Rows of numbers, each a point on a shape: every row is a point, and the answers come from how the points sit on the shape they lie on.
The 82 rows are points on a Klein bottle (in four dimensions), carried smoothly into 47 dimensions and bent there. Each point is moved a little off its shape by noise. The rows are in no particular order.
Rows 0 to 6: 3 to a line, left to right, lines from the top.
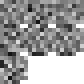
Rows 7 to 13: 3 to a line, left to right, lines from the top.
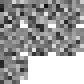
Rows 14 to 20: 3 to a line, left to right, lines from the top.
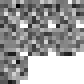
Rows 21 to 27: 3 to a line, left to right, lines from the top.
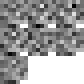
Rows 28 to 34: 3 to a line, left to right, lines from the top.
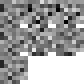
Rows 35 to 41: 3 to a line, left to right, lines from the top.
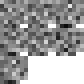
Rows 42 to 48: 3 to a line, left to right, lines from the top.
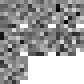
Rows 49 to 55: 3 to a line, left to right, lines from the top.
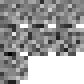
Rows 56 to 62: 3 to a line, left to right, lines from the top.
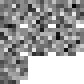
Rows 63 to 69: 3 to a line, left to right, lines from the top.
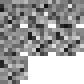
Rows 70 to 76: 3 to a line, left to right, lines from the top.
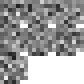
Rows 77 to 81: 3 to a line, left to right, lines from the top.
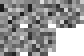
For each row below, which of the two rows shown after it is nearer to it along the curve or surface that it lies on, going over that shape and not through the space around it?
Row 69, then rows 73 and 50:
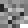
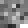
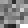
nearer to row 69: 50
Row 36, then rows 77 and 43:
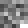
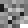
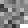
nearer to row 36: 77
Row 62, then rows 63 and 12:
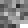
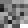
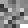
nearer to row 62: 63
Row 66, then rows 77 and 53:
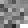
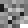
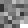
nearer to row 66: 77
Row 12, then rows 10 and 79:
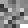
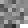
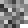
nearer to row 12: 10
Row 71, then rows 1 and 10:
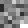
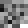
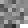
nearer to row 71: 1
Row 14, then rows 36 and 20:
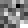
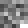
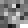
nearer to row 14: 20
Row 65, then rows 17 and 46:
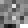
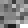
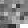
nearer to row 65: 46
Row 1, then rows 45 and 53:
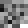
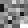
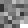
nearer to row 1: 53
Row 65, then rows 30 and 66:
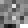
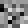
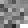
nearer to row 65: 66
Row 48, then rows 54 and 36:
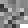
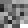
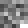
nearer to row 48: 54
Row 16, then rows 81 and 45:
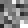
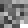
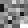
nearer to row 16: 45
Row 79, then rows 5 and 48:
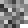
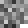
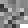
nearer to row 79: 5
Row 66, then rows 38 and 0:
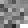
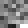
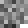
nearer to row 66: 0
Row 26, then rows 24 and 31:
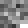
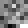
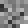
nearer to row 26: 24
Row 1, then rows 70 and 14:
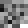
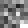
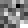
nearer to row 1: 70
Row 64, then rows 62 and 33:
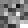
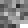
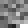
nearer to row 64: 33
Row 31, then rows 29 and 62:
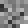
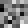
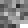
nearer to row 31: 29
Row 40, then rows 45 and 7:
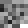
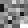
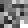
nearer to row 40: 7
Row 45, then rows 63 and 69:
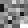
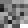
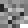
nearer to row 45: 69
